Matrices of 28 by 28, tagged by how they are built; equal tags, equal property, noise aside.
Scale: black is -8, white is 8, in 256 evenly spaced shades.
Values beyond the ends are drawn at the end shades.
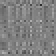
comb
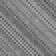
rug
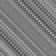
rug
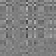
comb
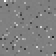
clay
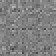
comb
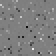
clay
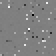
clay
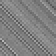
rug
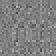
comb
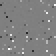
clay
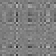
comb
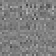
comb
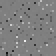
clay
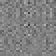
comb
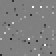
clay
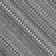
rug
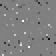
clay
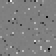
clay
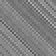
rug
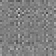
comb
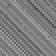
rug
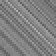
rug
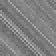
rug
